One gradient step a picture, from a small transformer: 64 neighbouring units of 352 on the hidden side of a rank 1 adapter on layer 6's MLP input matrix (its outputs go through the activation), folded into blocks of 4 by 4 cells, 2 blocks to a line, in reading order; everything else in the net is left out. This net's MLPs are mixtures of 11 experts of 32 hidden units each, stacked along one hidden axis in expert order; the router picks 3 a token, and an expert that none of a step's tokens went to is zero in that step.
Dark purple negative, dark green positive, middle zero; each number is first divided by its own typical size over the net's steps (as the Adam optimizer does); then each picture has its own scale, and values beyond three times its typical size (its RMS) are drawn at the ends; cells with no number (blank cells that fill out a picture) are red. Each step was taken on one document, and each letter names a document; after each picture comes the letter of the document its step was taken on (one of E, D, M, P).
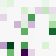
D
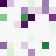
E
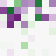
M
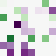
M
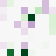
D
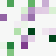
E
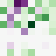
M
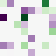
E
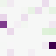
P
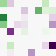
P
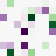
D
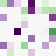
E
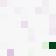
P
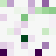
E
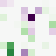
D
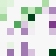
D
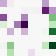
P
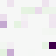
P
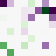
E
